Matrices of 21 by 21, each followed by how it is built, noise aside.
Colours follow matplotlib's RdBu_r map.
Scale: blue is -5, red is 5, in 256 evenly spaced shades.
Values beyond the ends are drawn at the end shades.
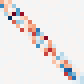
banded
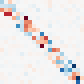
banded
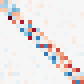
banded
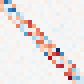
banded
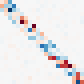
banded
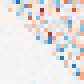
upper triangular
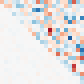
upper triangular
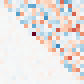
upper triangular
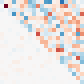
upper triangular
